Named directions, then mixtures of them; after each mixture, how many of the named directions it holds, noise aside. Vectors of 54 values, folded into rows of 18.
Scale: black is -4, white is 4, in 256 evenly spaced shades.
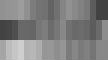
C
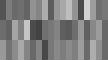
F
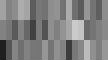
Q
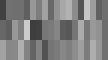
one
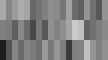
one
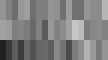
two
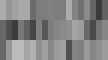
two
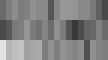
three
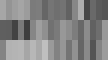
two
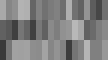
two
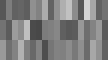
one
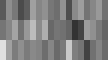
one
